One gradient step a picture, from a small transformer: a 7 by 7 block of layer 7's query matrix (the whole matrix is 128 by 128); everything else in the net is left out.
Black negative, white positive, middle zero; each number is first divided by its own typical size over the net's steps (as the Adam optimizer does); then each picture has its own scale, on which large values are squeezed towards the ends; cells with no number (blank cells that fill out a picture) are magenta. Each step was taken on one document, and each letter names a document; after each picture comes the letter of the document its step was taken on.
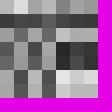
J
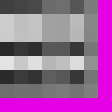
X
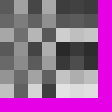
J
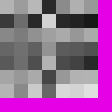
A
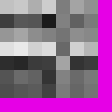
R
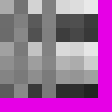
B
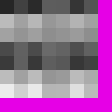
X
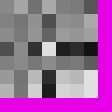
J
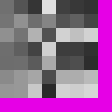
B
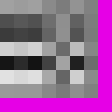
X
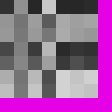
J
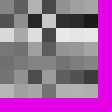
A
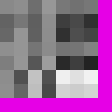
B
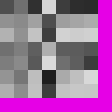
A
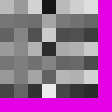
B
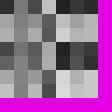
A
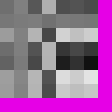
B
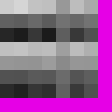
R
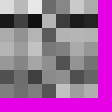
A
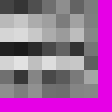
X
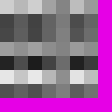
X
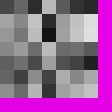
R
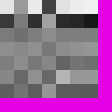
J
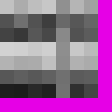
R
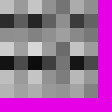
X
